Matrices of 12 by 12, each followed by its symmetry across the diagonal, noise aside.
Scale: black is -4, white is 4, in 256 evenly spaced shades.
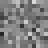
antisymmetric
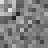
symmetric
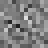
antisymmetric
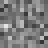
neither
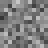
antisymmetric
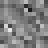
antisymmetric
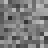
neither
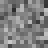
neither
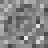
symmetric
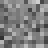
antisymmetric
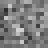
neither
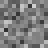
symmetric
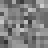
antisymmetric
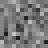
neither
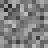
symmetric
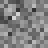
symmetric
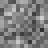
symmetric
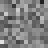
antisymmetric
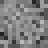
symmetric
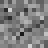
neither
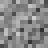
symmetric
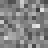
neither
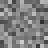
antisymmetric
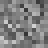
antisymmetric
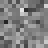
neither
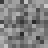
symmetric
